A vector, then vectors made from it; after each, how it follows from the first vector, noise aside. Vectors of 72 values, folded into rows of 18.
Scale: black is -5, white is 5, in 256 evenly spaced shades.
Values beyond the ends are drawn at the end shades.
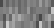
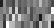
scaled up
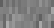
shrunk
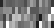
scaled up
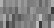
negated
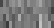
sign-scrambled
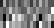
scaled up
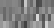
wrapped around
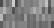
reversed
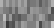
negated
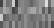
reversed
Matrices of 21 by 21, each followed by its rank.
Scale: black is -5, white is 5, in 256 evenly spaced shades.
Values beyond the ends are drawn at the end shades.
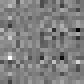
three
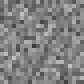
full rank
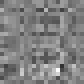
three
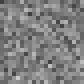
full rank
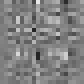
three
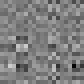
three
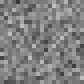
full rank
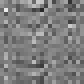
three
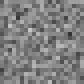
full rank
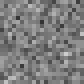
full rank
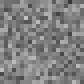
full rank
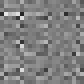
three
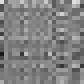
three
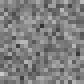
full rank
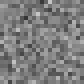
full rank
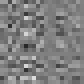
three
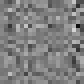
three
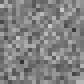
full rank
